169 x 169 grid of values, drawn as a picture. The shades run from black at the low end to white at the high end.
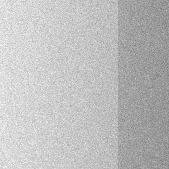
Seam: vertical, 70% of the way across, the left part higher. Stripes: none. Slope: up to the left.
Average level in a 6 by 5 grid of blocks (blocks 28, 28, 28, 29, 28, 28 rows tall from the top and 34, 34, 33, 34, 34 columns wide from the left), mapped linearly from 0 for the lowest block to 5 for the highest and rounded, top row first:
5 4 3 2 0 | 5 4 3 2 0 | 5 4 3 2 0 | 5 4 3 2 0 | 5 4 3 2 0 | 5 4 3 2 0
